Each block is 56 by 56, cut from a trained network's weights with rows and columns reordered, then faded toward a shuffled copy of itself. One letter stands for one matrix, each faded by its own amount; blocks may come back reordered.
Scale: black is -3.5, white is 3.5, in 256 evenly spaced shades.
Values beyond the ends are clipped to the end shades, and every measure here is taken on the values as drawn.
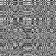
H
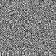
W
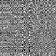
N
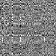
N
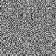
W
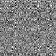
N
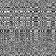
H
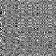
N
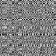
H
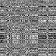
H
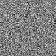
W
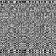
H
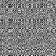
H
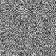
W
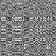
H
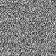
W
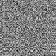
W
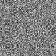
W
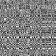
H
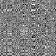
N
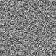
W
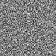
W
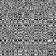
H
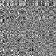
N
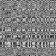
H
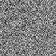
W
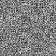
W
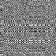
H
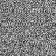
W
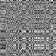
H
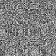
W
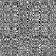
N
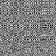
H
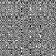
N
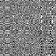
N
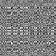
H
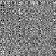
N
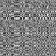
H
